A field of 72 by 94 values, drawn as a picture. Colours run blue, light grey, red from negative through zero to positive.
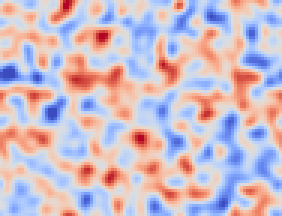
There are no regular stripes. Neither half mirrors the other. On average the colour sits 50% of the way up the scale. The values follow a bell shape. The field is mottled with small blotches. There is no seam.
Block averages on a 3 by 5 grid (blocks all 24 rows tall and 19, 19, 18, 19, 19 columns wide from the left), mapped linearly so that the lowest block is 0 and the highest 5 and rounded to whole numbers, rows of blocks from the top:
35121 | 34434 | 24520
